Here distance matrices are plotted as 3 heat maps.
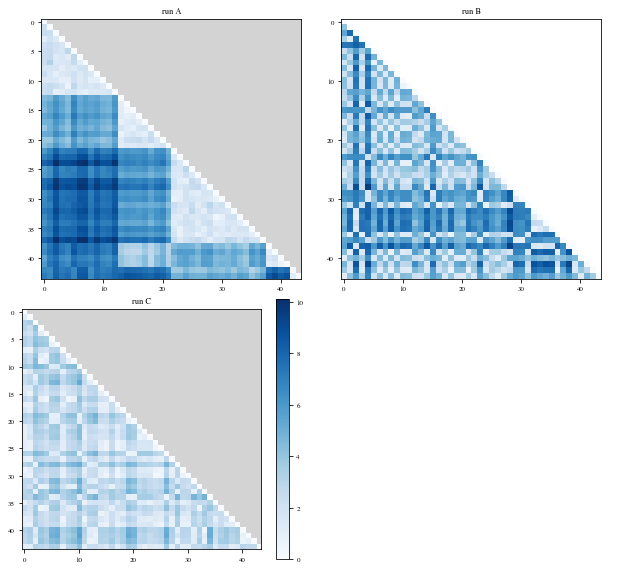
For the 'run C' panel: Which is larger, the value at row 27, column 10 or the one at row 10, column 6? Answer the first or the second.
the first
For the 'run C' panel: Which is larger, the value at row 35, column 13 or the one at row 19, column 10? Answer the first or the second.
the first
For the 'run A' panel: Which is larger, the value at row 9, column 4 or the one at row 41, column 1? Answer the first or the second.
the second
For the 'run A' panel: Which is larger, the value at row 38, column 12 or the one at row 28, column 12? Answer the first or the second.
the second
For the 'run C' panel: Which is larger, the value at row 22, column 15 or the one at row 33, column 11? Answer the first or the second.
the second
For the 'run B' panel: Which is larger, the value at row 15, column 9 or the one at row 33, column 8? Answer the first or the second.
the second
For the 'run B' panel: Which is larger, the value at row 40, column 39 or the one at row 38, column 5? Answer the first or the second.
the second
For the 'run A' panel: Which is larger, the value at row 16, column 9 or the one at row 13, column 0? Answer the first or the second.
the first
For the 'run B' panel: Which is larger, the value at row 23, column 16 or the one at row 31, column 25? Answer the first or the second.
the first
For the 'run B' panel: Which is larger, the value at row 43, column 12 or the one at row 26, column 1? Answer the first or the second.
the second
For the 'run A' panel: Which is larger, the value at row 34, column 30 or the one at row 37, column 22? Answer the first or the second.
the second
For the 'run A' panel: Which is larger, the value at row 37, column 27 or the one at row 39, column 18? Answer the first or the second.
the second
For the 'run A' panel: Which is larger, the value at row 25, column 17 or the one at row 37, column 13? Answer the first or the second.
the second
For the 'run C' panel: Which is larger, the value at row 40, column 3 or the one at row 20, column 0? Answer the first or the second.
the first
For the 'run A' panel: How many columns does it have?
44
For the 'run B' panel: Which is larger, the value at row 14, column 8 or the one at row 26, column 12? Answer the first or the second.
the second
